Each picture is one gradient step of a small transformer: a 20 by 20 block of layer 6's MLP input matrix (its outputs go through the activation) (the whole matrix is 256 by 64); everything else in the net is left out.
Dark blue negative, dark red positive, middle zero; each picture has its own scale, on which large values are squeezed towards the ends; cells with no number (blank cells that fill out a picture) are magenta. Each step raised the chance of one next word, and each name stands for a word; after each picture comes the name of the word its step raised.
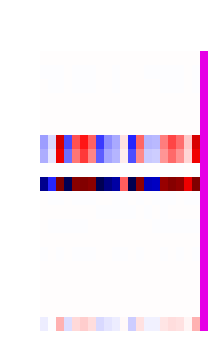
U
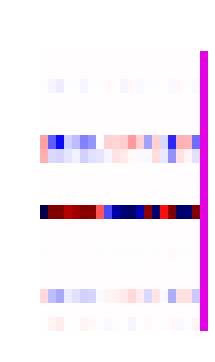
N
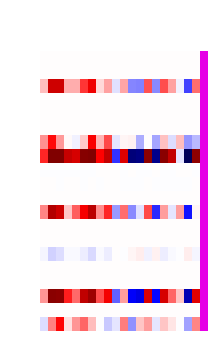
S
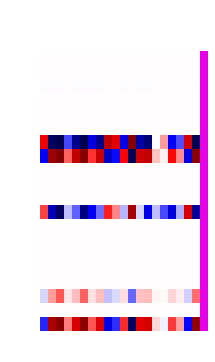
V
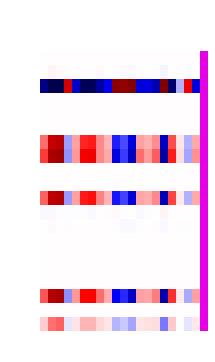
U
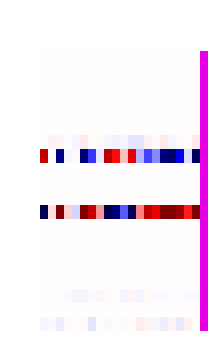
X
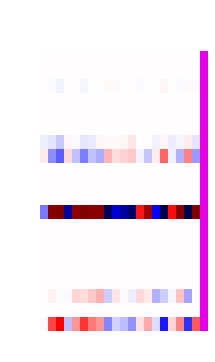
N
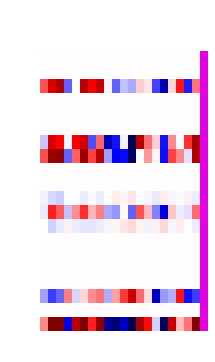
V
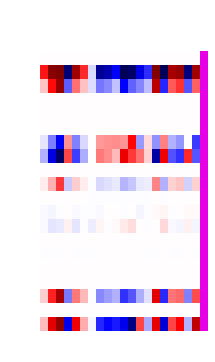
S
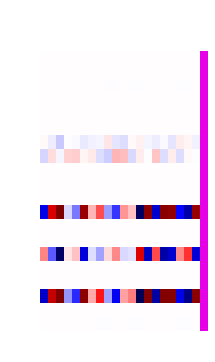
X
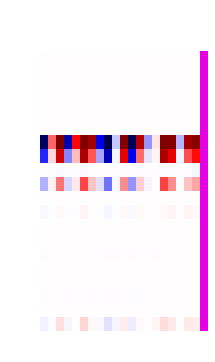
U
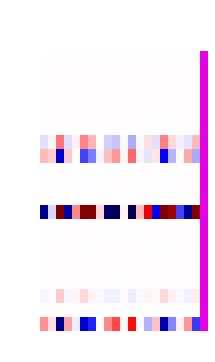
X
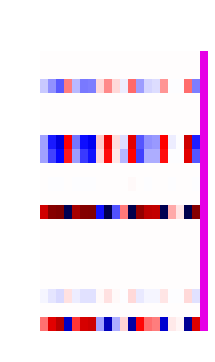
N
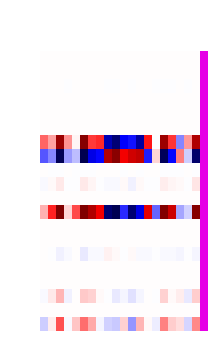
X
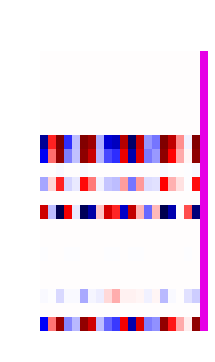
U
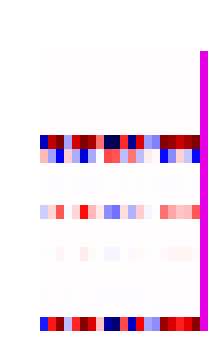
S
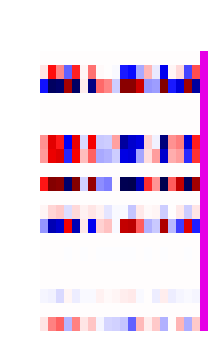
S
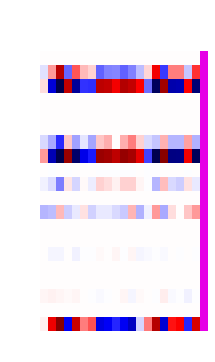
N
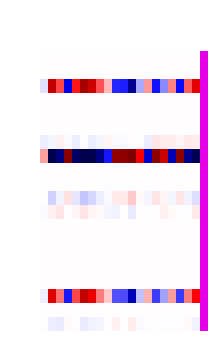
X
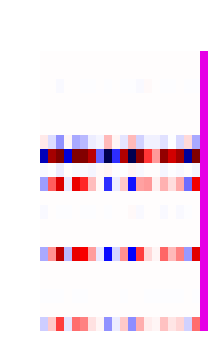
V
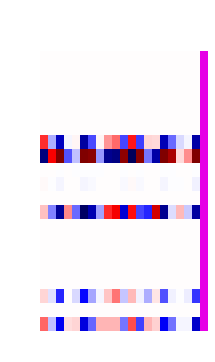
V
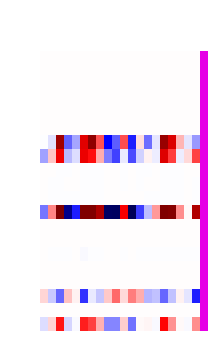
S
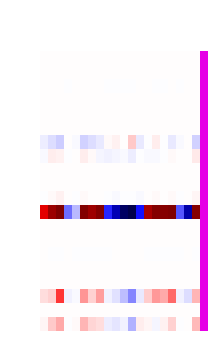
N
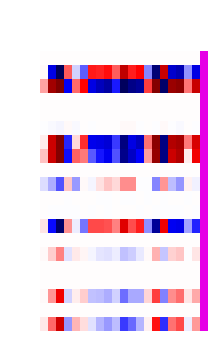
V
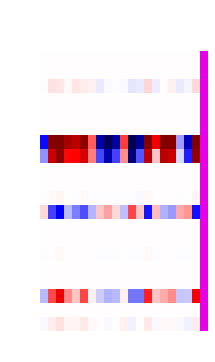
U
